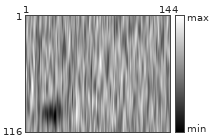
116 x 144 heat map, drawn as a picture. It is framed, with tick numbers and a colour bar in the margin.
Dips: one, in the bottom left. Ninth with the lowest average: bottom left. Grain: streaks running down. Slope: none. Average level on the scale: 60%.
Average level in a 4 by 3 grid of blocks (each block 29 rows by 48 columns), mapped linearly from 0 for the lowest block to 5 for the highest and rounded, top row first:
444 / 455 / 454 / 054
